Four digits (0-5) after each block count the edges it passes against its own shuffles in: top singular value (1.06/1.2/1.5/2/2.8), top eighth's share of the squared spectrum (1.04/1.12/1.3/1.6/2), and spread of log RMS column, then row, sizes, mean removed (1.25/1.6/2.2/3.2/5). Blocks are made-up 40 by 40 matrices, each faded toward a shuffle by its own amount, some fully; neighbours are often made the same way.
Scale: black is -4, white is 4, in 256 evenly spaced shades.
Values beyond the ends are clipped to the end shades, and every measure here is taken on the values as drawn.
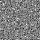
2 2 0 0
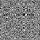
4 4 2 2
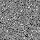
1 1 0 0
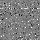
2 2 0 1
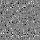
3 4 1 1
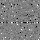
3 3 0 1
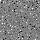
0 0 0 0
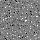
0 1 0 0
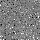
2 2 0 0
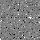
2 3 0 1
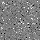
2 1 0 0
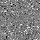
2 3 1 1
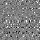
3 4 2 2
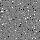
1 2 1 0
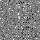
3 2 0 1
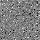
2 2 0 0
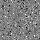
2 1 0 0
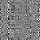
4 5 3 2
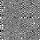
4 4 3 1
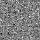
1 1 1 0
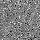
1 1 0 0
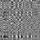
4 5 3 3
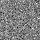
0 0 0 0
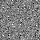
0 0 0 0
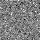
0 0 0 0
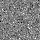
0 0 0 0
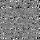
2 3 2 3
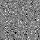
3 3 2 0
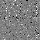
2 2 1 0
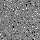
0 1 0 0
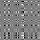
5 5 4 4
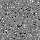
0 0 0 0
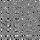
4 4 2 2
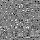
3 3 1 1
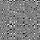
4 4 2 2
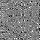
3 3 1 1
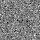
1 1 0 0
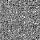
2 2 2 0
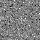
0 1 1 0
